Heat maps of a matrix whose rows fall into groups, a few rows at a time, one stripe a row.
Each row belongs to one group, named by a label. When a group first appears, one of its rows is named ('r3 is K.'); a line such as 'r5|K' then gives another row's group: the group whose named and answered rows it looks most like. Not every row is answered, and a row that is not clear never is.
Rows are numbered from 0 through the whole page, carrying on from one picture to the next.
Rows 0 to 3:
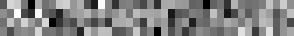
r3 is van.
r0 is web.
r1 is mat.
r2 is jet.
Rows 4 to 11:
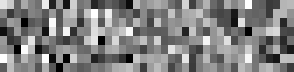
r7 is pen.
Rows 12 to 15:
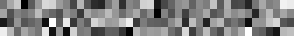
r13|van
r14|pen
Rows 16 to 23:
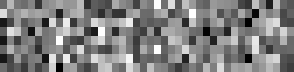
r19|web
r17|mat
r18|pen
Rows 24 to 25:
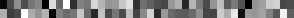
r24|pen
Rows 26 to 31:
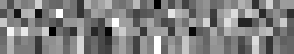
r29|jet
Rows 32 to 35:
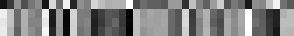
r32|pen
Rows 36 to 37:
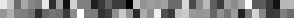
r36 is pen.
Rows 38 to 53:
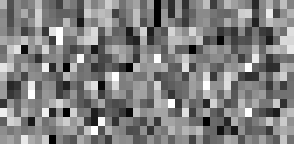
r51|web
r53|jet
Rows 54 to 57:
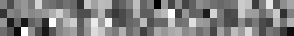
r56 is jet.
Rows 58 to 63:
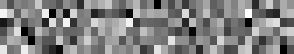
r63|mat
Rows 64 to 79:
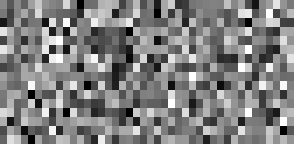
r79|web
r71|van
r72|mat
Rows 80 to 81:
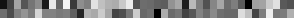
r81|van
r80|pen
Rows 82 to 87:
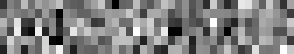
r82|van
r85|mat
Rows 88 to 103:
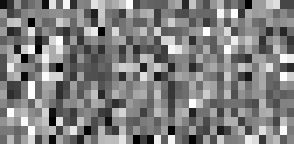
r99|mat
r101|jet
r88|pen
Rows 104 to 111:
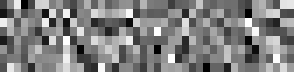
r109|van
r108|pen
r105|pen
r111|web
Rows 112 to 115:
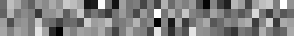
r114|van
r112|web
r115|mat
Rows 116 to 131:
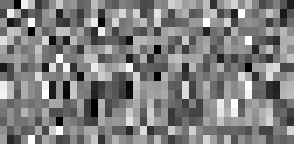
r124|van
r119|web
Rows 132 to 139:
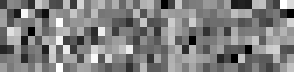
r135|web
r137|pen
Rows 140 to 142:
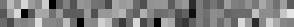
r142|van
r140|jet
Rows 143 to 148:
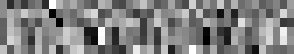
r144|jet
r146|web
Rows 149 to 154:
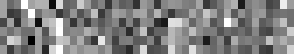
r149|jet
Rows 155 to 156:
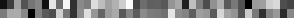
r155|pen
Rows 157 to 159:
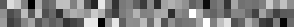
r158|mat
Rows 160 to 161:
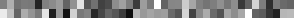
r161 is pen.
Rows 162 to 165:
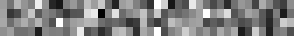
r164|jet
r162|mat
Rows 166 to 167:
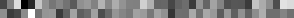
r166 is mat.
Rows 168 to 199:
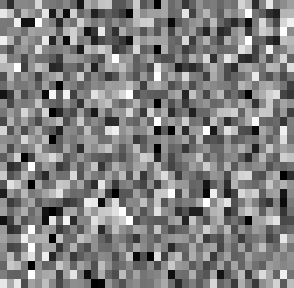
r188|web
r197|web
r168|van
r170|mat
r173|van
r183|jet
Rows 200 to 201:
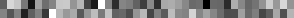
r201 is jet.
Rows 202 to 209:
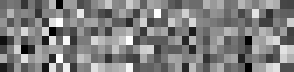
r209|pen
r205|jet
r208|jet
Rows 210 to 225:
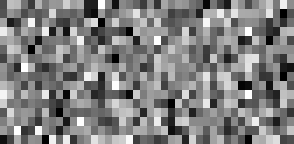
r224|mat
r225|pen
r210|web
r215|web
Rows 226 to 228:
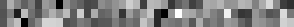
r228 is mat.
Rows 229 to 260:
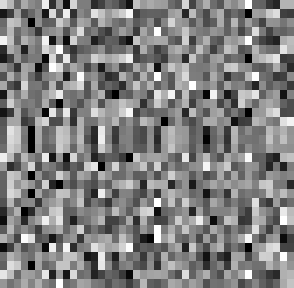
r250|web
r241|pen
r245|web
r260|jet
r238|mat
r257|web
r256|pen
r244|web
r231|web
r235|pen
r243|web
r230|pen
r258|web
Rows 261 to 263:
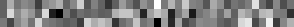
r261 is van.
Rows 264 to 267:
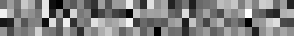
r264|jet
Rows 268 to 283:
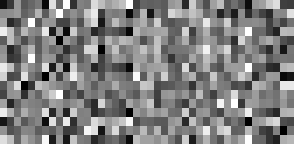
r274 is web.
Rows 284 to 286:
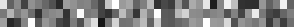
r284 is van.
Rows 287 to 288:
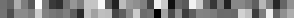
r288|van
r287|mat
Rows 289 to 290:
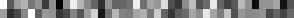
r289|mat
